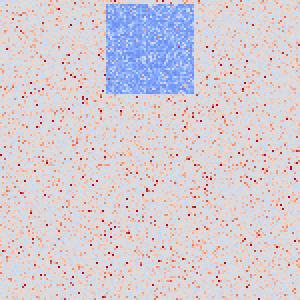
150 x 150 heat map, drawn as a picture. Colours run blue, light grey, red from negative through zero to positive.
A few values lie far out on both sides of the bulk. Overall the values sit about 50% of the way up the scale. An odd patch, lower than its surroundings, sits in the top middle. The top middle is the ninth with the lowest average.
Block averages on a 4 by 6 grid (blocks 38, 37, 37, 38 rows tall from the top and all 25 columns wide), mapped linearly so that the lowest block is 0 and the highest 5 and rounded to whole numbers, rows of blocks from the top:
5 5 0 0 5 5 / 5 5 4 4 5 5 / 5 5 5 5 5 5 / 5 5 5 5 5 5
